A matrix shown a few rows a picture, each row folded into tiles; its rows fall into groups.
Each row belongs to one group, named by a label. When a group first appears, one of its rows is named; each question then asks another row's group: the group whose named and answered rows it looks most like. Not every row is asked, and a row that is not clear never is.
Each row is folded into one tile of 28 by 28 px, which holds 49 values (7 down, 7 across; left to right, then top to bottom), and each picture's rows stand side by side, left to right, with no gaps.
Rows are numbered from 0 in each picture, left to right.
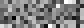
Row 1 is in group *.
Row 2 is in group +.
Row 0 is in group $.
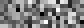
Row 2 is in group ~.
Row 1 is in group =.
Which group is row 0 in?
$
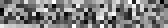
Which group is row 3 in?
$
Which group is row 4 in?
=
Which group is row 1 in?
$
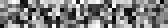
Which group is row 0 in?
+
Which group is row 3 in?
+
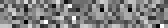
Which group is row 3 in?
$
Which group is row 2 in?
*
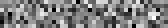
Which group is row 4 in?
=
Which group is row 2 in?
*
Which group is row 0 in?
$
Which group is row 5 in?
~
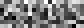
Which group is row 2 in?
=
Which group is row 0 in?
$
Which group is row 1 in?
=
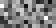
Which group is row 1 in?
*
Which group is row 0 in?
=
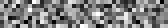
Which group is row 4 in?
~
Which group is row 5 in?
*
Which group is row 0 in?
*
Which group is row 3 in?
~
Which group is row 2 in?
$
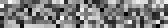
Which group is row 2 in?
+
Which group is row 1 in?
$
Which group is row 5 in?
=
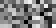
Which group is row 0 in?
~
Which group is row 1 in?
+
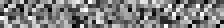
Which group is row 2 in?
+
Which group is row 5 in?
+
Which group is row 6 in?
*
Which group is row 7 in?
*
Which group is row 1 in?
*
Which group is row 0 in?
*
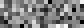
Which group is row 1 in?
*
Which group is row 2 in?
$
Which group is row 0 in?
=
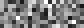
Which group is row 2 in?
~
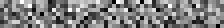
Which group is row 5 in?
~
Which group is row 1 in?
+
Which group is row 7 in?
=
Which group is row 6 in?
=
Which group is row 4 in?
~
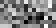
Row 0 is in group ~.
